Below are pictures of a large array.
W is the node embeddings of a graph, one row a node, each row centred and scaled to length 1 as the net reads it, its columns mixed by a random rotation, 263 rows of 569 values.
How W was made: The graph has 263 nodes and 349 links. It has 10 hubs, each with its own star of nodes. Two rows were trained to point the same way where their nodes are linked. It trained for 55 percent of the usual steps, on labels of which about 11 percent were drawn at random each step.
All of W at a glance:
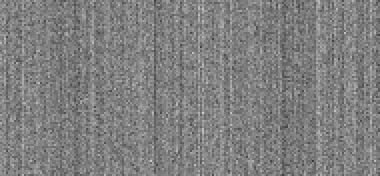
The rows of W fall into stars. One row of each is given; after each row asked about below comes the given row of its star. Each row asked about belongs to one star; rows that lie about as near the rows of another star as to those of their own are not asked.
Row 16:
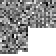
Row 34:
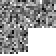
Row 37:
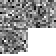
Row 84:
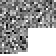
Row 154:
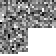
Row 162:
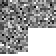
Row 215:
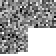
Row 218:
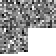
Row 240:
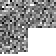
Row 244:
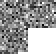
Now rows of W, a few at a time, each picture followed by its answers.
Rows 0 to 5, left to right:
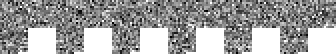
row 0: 215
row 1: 215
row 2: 16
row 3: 84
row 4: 218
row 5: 34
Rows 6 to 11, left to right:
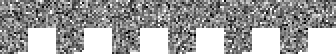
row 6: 34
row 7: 240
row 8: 244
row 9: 84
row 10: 84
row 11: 215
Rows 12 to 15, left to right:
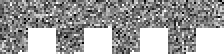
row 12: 215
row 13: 154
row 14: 215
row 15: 240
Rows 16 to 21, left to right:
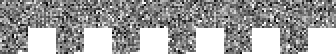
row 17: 84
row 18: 154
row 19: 37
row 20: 244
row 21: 84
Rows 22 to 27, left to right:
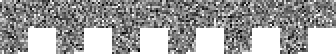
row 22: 154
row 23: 16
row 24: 16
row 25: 37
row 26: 244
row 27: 16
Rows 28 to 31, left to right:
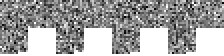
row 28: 16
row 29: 215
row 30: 244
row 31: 240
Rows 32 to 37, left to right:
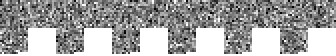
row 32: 162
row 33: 240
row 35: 215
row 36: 218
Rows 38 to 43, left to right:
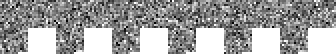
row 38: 37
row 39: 16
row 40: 240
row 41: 16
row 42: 218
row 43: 215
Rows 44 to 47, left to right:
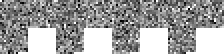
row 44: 16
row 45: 240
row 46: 154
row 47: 215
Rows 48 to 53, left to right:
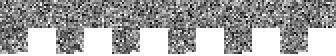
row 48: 154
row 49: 37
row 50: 37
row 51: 240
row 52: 34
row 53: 37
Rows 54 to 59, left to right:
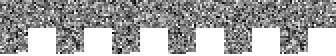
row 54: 244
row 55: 240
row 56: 162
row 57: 240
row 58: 16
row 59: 240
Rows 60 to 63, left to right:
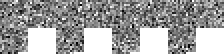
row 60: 244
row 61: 34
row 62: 162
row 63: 240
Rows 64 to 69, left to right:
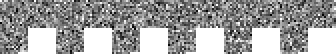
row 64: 16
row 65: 244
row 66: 162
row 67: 84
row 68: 218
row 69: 154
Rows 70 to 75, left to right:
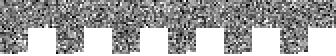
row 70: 218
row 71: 162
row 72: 154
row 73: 215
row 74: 218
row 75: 218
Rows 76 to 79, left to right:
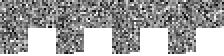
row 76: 218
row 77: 84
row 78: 240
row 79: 244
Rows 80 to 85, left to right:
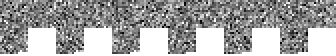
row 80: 37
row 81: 16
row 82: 162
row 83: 34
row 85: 34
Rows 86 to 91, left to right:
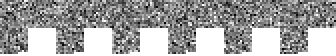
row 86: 240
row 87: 34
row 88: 162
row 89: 244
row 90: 37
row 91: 162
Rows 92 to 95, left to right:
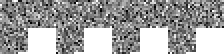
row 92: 240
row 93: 34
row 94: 34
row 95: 240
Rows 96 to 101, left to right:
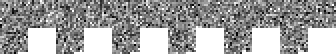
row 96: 34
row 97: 84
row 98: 37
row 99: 37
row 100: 215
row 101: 16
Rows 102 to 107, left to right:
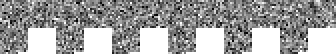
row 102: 16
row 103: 16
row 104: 162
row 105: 218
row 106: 162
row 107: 215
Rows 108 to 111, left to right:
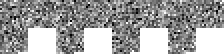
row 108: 84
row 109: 154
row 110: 215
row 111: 84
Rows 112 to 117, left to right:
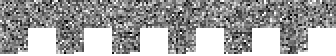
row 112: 16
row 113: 154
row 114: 34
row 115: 240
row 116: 34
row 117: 16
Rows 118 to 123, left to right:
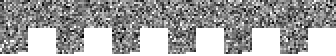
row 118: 162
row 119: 84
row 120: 84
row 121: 34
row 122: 215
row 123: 16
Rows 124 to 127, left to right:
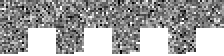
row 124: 84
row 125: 84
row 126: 16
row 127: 34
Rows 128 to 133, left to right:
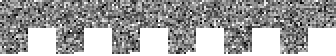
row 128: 16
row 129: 34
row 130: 244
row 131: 16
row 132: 34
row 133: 16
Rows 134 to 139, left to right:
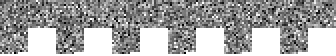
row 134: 162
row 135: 240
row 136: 34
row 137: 162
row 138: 37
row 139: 16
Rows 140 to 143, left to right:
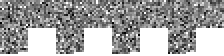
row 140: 16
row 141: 34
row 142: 16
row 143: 162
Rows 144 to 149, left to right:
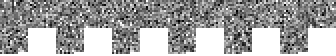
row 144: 244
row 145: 218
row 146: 215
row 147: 37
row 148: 34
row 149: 154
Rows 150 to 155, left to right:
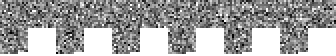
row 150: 37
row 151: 244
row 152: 218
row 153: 37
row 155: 218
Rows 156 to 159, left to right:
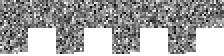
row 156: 154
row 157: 240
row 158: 162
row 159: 84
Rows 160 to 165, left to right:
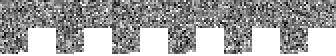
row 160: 215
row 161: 240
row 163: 244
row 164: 16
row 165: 240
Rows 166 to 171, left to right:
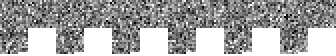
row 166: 218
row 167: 244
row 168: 215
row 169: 215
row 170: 162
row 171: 154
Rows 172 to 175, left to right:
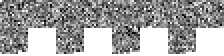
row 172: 37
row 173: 84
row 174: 84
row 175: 16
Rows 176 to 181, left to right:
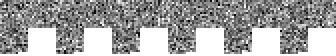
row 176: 240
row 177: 16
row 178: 37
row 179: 154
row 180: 37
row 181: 84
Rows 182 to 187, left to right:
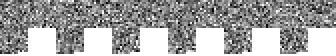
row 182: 162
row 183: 244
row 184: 154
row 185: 16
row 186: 215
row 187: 37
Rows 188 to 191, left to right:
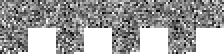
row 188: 34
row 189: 218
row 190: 34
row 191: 218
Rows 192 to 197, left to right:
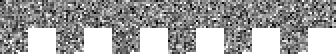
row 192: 162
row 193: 37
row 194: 215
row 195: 240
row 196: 244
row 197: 162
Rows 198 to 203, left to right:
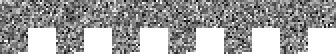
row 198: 84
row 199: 84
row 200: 154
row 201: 162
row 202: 162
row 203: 154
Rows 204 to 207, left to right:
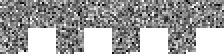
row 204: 16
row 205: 240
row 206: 34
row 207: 162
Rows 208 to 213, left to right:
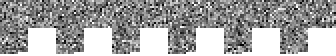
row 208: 34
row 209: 84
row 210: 218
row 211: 240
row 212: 154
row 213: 218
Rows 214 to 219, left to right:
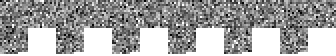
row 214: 84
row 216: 37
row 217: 34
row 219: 162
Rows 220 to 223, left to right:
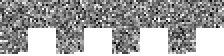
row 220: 215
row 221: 218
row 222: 37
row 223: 154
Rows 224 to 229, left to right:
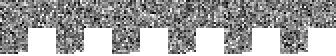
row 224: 215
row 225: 240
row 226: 244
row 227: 244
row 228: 162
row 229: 37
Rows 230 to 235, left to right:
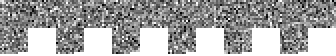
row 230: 154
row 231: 34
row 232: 244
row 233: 162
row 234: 218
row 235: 154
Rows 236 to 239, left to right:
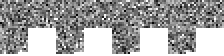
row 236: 16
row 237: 162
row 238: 215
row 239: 37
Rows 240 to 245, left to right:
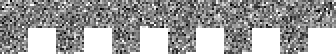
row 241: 154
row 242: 218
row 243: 218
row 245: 84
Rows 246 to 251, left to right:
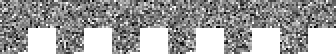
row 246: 154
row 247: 34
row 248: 34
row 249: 218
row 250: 37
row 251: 34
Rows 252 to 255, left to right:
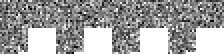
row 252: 240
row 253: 37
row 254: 154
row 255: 154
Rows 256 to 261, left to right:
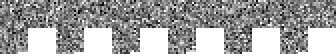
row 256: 244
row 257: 16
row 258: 215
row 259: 240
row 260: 34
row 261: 162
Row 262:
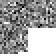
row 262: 37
